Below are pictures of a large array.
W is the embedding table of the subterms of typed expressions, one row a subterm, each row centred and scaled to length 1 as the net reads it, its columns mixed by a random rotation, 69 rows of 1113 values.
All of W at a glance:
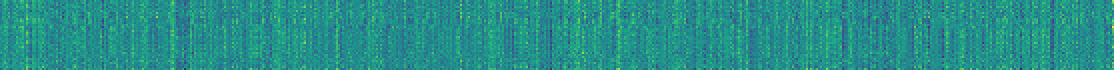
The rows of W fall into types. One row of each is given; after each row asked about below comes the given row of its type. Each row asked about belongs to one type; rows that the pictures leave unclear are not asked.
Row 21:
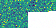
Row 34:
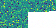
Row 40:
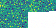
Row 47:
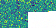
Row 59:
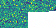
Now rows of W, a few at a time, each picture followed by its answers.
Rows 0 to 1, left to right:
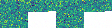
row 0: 47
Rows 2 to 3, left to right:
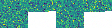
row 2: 34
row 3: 40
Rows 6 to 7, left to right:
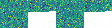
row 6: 21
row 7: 21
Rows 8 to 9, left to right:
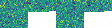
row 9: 47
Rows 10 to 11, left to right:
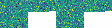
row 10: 34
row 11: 40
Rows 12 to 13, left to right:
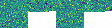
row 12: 34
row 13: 59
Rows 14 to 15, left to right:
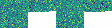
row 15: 34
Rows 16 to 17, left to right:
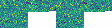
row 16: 59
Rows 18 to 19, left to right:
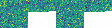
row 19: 21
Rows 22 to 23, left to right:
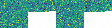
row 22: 34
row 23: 21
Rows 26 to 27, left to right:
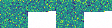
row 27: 47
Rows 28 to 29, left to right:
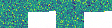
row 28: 40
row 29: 47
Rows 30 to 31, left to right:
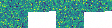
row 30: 40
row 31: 21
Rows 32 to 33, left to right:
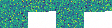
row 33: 21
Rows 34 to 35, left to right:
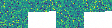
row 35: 40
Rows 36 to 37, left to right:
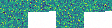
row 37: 40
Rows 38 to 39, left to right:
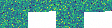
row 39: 40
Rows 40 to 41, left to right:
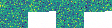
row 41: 21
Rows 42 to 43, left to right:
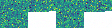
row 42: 21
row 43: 21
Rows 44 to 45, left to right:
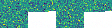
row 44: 34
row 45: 40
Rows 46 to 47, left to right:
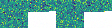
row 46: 21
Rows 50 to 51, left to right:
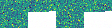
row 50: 21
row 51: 40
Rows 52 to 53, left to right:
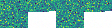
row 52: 40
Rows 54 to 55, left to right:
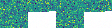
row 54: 47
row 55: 34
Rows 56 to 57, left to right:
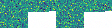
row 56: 34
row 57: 40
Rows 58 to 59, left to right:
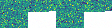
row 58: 21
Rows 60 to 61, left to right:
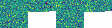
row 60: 34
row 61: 40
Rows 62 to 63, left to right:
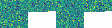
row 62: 47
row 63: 40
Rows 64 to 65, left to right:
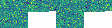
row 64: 59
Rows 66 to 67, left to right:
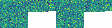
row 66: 59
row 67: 21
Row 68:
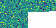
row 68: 34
